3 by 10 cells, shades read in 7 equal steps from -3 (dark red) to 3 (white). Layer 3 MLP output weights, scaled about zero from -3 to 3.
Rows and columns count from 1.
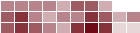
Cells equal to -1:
6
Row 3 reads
-1 -2 -1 0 1 -2 -3 -2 2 2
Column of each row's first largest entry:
9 4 9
